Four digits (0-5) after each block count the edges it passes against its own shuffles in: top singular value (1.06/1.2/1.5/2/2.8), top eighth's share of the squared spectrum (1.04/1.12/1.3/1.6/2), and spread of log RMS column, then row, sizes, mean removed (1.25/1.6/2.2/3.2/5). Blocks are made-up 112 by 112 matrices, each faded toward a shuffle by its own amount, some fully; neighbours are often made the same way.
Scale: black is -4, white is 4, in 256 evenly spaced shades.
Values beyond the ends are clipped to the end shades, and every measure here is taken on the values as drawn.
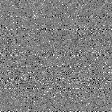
4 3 1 3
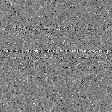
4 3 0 3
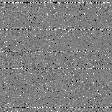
4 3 0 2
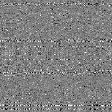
4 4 1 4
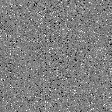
2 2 2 0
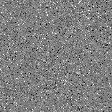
1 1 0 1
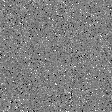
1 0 0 0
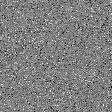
0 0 0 0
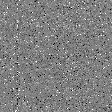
2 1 1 0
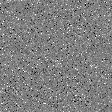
0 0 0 0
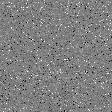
1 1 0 0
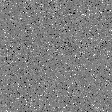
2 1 0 1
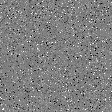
0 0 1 0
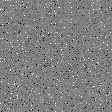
0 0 0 0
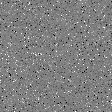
0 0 0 0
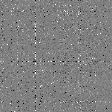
3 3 2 2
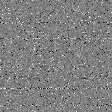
2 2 0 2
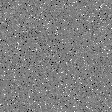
0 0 0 0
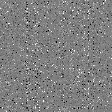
2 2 2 1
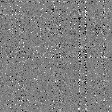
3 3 3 3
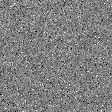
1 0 0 0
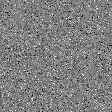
1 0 0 0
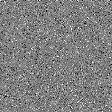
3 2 1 1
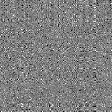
5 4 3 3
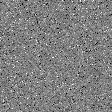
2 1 0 0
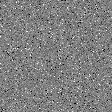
2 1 0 0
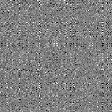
5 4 3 3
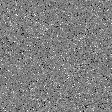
1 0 0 0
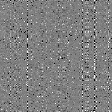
5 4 3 2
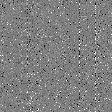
4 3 2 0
